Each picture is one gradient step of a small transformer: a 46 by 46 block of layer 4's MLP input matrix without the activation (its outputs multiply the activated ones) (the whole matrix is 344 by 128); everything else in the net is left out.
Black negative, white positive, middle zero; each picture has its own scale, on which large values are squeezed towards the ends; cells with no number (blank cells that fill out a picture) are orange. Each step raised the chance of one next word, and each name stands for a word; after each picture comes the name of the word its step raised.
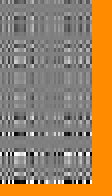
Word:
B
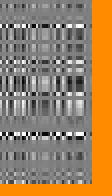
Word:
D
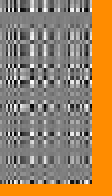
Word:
D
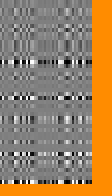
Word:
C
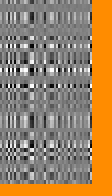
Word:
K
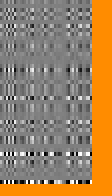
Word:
C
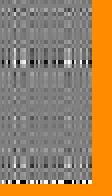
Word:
B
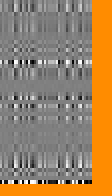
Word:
B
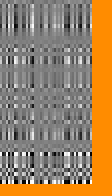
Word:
B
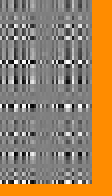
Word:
D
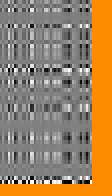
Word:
D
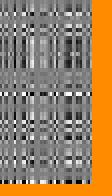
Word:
C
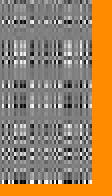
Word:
K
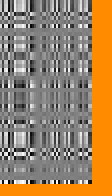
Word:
K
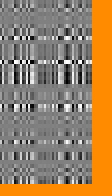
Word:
D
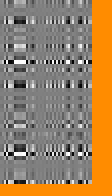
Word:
K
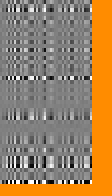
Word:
B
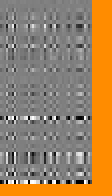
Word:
B
